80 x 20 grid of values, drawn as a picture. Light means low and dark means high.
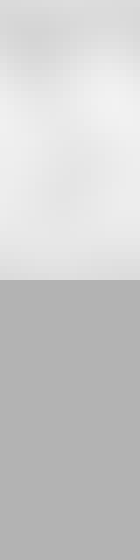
It is made of 2 by 1 panels. Panel 1,1: very low, smooth, faint in contrast. Panel 2,1: low, flat.
